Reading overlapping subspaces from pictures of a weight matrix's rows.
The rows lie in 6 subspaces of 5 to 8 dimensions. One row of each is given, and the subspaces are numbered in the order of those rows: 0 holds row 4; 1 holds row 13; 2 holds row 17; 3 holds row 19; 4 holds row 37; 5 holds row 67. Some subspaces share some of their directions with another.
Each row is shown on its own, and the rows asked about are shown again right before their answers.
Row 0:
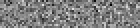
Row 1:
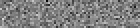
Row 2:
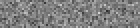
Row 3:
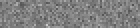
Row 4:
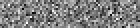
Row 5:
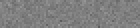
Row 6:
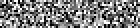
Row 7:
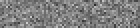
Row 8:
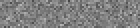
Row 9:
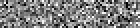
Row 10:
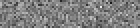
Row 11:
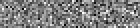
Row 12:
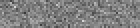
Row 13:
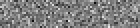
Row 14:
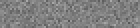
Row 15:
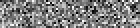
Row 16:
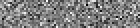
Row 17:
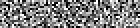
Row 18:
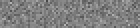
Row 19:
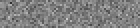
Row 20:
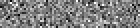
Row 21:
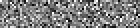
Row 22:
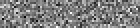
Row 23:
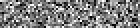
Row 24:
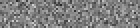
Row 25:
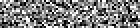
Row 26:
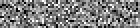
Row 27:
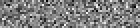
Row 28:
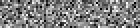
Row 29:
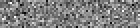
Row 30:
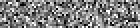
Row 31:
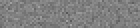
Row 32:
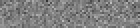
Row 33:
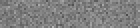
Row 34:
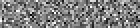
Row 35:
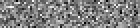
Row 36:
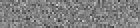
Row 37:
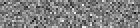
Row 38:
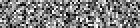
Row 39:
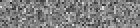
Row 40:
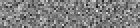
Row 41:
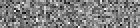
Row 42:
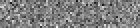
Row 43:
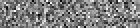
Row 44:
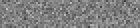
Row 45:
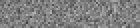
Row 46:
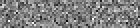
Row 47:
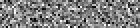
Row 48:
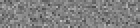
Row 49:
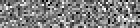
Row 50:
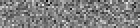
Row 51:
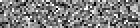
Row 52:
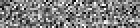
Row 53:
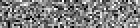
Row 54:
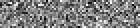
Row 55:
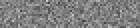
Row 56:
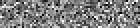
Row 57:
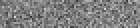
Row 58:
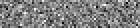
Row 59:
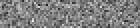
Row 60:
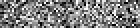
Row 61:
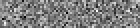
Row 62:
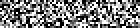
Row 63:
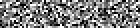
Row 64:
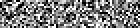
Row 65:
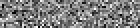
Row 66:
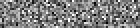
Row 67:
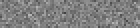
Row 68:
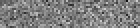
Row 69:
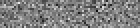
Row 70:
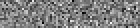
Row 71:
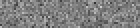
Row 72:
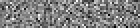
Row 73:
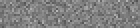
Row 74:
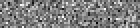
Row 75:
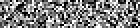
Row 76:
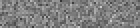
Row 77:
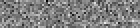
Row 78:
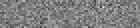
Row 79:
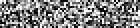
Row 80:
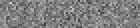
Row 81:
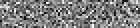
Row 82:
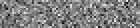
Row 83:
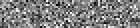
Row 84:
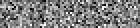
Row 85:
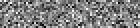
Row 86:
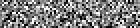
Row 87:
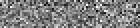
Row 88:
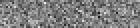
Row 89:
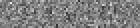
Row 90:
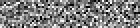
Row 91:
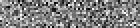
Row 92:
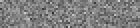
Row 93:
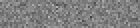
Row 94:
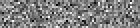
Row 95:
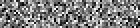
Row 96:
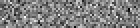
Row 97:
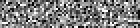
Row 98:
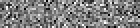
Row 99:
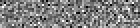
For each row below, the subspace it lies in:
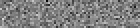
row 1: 1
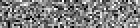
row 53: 2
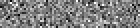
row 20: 1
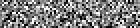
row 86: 4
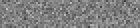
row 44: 0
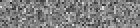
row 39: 5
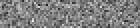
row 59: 1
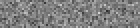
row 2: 3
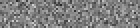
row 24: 3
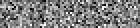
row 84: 5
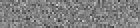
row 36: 2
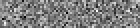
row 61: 0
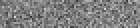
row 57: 2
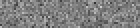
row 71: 1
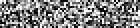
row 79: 3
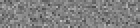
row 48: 5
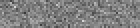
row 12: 3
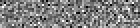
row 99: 4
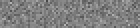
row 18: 0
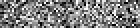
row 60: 0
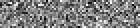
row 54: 1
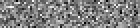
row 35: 4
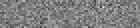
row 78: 0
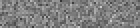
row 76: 1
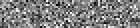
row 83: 1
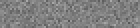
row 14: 3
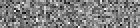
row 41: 2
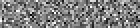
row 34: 0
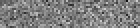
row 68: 2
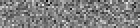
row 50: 0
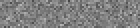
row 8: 4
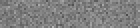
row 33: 2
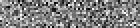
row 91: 2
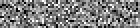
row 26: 3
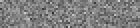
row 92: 5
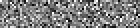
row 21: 2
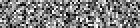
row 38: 0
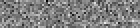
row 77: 4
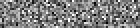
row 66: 3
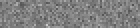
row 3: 1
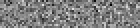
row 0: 5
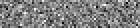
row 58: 4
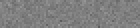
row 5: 5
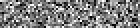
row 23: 4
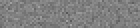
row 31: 4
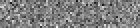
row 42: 1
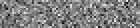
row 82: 4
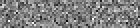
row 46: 4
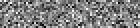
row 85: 4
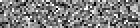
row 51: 1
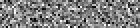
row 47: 5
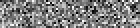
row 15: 2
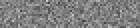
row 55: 4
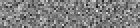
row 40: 0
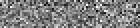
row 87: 2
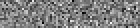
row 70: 3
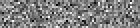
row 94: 4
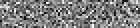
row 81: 0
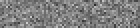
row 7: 2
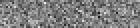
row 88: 3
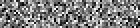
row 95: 4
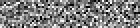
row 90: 4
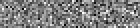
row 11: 3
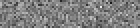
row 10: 1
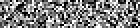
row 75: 4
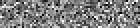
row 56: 5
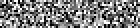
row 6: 1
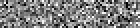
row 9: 2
